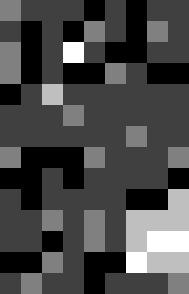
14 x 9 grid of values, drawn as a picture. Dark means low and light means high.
Ninth with the highest average: bottom right. Average level on the scale: 30%. Mirror symmetry: none. Roughest part: top middle. Odd patch: higher, in the bottom right.
